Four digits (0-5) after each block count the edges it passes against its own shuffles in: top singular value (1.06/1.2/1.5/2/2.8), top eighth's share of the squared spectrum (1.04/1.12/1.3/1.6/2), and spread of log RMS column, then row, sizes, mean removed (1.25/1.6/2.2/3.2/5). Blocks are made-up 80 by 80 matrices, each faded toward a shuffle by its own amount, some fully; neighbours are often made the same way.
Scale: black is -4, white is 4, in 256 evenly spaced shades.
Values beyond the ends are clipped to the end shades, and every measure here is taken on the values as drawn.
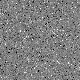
0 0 0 0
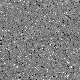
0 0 0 0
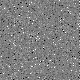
1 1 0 0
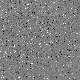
1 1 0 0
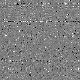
4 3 1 2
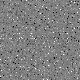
2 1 0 0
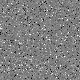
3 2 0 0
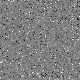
1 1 0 0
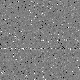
3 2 0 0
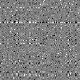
4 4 2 3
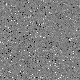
1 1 0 0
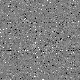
3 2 1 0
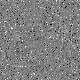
2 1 0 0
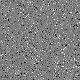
1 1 1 0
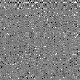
4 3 1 2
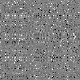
4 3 2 2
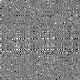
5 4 1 2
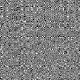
4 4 2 3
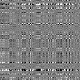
5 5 3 4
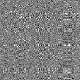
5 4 2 3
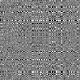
5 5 3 4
